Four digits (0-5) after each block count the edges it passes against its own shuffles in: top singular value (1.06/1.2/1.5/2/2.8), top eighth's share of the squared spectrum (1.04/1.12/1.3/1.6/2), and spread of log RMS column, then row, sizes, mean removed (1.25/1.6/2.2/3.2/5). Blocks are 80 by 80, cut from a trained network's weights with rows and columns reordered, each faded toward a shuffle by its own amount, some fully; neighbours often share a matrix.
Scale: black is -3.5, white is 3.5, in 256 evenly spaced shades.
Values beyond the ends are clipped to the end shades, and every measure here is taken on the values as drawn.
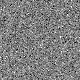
0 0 0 0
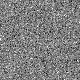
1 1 0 0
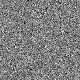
0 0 0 0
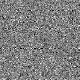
2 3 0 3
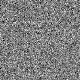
2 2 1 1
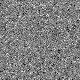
0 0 0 0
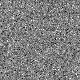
1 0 0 0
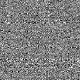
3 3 1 3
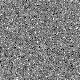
0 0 0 0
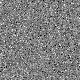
0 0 0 0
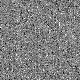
1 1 0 0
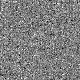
1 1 0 0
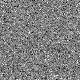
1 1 0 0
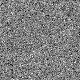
1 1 0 1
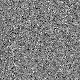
2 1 1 0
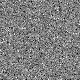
1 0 0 0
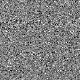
2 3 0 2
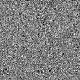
2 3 1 1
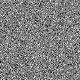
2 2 0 2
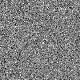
1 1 0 0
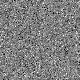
0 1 0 0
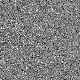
2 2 1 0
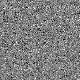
2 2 1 1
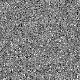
2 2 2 1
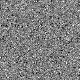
1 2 0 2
